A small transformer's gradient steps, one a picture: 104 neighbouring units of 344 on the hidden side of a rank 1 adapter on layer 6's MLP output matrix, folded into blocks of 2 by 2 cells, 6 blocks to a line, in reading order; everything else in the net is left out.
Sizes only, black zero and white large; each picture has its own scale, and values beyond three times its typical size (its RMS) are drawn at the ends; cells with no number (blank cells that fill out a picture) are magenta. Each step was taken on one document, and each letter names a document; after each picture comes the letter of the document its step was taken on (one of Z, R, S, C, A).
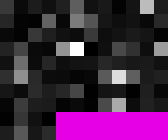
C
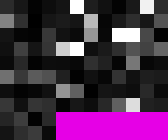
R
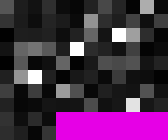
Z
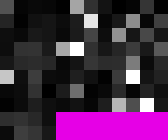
R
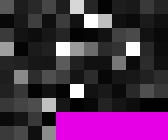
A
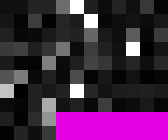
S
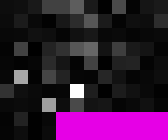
S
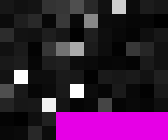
S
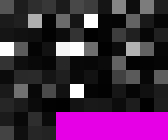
A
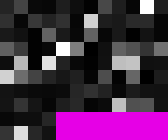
R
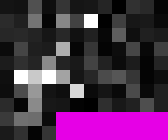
Z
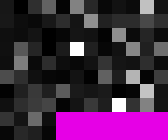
Z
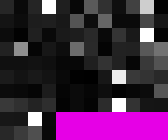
C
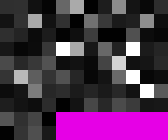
A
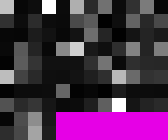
C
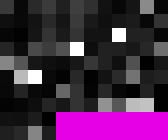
Z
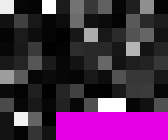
C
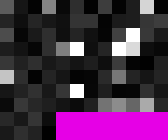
R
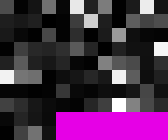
Z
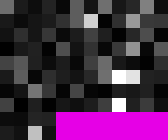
C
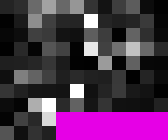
S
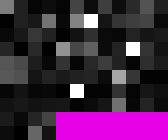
C
